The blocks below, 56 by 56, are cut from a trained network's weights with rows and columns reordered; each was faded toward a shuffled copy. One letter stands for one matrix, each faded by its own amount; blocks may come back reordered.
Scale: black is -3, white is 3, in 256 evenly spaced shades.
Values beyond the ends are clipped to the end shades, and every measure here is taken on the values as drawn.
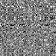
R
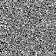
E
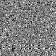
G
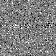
G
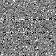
G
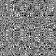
R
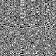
R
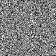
E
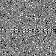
G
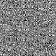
R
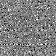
G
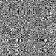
R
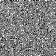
G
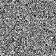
E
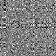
R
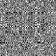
R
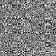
R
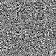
E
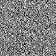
E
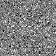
G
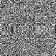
R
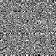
R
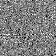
G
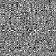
R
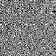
R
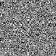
E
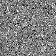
G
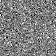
G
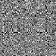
R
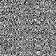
R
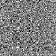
R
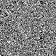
E
